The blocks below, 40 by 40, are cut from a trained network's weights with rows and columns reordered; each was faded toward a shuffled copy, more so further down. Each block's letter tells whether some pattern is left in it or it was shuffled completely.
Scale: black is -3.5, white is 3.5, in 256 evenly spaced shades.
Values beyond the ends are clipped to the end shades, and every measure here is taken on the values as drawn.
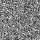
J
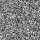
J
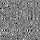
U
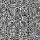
U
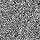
J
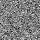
J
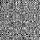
U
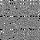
U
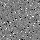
J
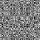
U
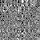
U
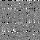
U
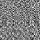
U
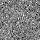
J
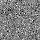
J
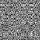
U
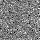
J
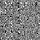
U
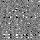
U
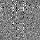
U
